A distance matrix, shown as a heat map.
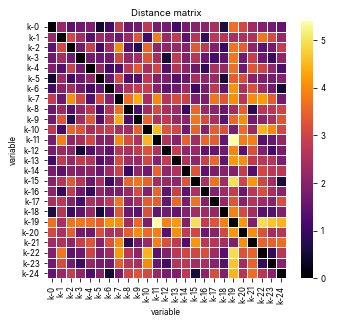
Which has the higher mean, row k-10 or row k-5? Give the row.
k-10
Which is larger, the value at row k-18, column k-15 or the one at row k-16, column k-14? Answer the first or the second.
the first
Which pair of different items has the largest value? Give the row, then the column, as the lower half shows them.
k-19, k-11
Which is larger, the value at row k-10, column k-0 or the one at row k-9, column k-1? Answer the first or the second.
the second
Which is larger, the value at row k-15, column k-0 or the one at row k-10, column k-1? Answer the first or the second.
the first
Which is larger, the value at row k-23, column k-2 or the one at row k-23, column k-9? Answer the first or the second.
the second
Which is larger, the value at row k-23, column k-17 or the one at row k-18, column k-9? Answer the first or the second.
the first
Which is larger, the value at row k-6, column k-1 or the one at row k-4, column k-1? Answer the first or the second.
the first
